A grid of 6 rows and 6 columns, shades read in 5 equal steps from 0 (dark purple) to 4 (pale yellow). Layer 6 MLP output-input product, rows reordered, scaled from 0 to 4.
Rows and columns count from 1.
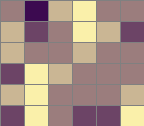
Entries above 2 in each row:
2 3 2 2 3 2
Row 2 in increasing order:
1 1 2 3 3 4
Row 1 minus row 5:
-1 -4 1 2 0 -1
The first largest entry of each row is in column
4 4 1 2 2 2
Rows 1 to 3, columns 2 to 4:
0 3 4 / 1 2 4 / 2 2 3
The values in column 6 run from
1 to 4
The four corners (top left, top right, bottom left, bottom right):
2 2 1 4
